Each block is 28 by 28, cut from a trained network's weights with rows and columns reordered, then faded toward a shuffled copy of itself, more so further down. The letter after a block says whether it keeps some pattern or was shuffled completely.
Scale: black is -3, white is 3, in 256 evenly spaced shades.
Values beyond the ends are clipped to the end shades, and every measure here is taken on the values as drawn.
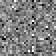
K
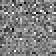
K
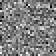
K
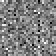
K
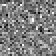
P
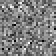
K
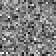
K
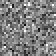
K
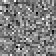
P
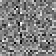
K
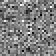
K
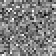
P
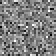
P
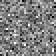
P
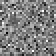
P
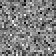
P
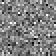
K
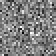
P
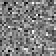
K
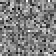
P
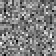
K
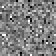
P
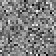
P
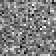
P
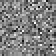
K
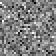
P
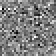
K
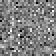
P
